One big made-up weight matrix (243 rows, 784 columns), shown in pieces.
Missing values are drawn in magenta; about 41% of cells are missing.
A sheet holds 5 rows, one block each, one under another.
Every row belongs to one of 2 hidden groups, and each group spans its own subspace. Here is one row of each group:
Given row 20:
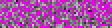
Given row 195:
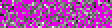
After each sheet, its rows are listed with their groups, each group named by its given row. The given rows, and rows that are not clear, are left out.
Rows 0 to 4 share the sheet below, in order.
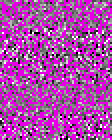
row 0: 20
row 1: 20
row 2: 20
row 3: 20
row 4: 195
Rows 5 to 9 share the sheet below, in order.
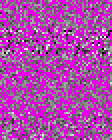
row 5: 20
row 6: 20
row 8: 20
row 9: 195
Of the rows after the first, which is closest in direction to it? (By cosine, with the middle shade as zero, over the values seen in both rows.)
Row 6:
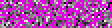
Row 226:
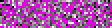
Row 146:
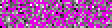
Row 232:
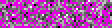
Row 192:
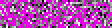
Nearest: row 232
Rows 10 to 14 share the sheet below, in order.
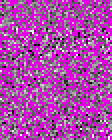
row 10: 195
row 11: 20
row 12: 195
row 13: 195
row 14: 20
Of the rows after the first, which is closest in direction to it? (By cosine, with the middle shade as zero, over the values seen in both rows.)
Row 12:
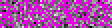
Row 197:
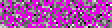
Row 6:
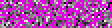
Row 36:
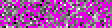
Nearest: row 197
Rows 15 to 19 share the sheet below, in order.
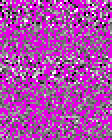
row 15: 20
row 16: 195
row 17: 20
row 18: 20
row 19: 20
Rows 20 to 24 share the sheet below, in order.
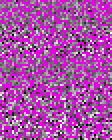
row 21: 195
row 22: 20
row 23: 20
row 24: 20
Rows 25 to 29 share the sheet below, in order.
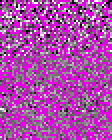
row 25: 20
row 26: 20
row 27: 195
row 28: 195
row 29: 195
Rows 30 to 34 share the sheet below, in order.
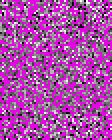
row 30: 20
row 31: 20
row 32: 195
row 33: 195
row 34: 195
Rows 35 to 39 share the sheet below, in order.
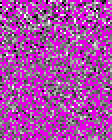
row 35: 20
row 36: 195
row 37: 20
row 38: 195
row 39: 20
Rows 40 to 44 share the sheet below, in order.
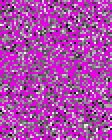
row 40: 195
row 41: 20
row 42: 20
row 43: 20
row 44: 20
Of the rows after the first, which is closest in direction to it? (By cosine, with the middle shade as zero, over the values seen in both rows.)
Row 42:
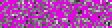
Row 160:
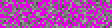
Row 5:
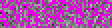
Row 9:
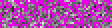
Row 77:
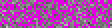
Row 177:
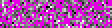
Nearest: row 160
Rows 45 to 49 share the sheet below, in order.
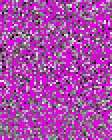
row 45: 20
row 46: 20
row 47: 195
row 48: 20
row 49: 195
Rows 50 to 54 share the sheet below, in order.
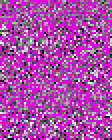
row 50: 195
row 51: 195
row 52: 195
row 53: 20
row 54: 195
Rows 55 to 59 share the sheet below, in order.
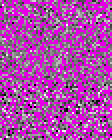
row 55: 195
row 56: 195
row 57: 20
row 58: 195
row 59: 20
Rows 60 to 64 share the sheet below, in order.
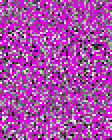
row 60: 20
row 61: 195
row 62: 20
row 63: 20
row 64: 195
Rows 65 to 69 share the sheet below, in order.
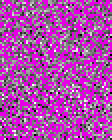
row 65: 20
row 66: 20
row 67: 20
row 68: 195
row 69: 195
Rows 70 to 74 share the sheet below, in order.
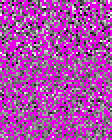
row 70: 195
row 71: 195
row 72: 20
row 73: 195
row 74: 20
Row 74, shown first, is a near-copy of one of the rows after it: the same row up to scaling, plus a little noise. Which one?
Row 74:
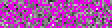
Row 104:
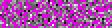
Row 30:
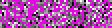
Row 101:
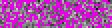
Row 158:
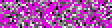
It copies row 104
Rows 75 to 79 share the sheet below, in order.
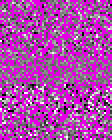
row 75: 195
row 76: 20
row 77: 195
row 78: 195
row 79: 195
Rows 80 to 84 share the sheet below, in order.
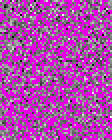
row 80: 20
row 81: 20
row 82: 20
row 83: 20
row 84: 195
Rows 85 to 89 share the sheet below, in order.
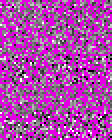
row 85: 195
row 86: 20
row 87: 20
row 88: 20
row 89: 195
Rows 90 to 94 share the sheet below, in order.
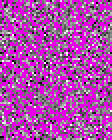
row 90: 20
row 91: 195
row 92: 195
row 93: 195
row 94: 195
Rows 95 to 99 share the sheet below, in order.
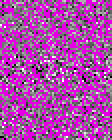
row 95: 195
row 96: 20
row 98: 20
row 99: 195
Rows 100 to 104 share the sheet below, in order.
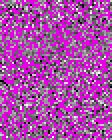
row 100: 20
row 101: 20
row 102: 195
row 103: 20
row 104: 20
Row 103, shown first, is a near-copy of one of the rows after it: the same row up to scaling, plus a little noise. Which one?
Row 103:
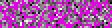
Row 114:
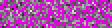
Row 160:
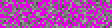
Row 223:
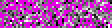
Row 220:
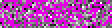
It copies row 223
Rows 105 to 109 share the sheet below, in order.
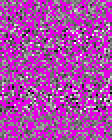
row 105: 20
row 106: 20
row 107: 20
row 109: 20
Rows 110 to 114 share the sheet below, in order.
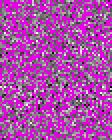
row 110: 195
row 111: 20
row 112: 20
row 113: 20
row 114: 20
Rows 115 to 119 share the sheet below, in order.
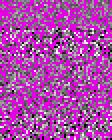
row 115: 20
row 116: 20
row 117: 195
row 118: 195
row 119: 195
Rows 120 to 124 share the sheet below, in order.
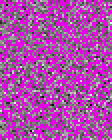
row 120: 20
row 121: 195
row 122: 20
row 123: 20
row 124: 195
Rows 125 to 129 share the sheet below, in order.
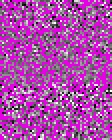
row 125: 20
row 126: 195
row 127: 20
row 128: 20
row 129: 195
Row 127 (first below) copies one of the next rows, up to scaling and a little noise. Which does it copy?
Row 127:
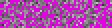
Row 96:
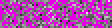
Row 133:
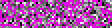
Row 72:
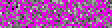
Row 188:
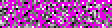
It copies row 133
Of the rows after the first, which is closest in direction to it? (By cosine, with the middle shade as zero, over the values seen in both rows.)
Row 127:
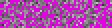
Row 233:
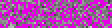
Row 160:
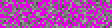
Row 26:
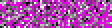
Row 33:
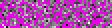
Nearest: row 160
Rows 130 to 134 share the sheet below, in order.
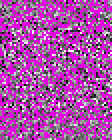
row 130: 195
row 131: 195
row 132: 195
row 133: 20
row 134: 20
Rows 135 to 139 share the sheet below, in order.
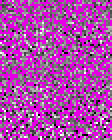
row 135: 195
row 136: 195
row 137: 20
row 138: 195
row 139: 20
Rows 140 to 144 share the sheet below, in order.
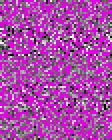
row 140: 20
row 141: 195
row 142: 20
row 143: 20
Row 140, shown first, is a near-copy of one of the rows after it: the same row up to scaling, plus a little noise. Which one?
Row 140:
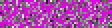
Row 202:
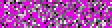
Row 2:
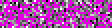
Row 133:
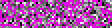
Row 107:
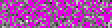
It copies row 2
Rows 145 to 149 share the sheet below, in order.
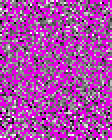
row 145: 20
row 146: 20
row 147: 20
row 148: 195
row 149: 195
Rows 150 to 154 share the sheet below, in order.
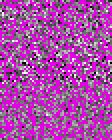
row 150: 20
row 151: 195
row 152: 20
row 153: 195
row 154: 20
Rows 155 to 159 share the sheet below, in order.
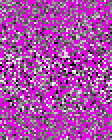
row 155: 195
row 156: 195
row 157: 195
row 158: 20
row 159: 195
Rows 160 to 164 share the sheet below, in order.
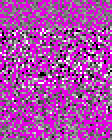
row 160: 20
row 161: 195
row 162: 195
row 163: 20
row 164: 20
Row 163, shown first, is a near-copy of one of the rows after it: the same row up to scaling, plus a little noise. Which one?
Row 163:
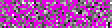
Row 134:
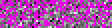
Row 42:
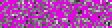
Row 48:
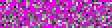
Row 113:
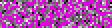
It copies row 42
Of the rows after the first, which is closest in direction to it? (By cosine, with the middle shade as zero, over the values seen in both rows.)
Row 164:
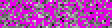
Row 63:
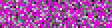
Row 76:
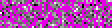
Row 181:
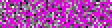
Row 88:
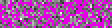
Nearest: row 88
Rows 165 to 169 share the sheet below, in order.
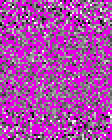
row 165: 195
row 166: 195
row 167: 195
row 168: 195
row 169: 195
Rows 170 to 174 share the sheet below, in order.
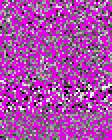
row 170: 20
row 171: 195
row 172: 195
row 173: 20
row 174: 195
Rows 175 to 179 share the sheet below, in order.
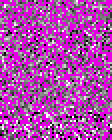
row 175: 20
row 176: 20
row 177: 195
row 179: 20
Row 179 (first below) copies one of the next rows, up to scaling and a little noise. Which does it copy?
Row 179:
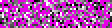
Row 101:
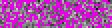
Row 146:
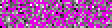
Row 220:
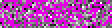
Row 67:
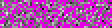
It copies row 220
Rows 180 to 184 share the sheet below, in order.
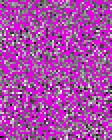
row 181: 20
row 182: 20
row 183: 20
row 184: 195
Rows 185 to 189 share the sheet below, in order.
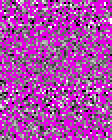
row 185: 20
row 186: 195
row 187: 195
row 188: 20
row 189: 20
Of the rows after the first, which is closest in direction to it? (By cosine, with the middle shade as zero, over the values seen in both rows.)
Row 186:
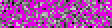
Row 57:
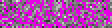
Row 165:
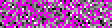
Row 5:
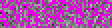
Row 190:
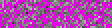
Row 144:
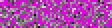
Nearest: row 144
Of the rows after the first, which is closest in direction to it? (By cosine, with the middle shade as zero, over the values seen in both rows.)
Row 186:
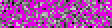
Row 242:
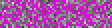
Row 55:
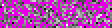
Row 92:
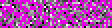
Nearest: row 92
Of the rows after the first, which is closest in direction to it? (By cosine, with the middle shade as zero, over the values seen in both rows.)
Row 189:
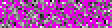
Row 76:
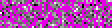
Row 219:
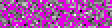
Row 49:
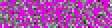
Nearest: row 219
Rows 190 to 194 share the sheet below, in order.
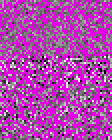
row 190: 195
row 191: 20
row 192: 195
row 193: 195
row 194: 20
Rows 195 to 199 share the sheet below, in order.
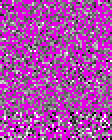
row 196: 195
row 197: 195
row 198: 20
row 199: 20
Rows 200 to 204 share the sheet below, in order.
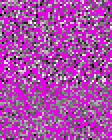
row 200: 195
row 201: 195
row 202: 20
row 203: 195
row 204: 195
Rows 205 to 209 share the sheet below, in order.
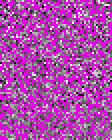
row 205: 195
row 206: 20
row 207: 195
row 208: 20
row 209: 195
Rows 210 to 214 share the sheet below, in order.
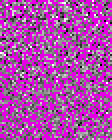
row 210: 20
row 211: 195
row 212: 20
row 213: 20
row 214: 20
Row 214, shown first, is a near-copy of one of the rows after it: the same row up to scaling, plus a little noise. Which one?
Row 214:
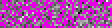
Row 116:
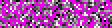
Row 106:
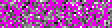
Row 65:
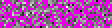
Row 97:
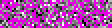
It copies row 65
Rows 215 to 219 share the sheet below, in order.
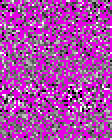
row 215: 195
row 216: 195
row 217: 195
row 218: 195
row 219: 20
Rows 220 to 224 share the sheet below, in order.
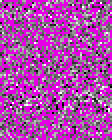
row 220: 20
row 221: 195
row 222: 195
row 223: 20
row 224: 20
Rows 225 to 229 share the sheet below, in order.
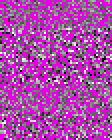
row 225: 20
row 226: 195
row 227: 20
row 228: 20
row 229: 195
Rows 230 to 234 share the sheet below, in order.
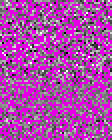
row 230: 20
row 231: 195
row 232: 20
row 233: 195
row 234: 20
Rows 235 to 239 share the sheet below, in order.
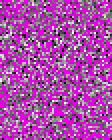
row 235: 195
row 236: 20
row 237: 20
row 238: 20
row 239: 20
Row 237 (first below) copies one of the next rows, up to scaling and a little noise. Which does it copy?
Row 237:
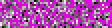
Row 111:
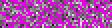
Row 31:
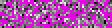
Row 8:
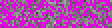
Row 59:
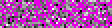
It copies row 8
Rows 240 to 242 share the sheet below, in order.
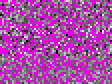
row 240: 195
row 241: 20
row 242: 195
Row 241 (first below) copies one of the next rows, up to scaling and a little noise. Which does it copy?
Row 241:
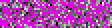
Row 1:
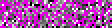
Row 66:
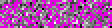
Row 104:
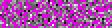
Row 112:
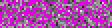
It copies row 112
